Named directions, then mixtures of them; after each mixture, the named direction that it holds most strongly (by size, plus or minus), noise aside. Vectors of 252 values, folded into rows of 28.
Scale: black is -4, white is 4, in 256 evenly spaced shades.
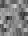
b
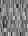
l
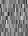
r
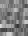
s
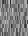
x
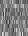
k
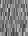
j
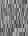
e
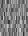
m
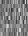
m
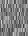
e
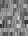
s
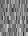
m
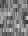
s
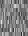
k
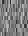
x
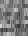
s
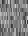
x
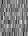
m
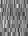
l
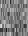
s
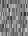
j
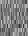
e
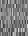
e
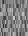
l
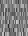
k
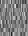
l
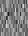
r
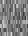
l
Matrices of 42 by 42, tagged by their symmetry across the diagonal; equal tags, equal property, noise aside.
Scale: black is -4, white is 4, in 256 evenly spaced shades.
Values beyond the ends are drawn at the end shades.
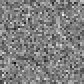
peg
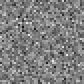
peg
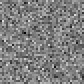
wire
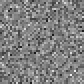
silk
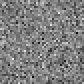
silk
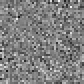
peg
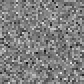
wire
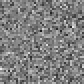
wire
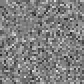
peg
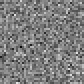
wire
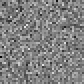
silk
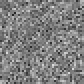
silk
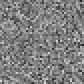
peg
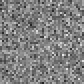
wire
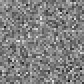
silk
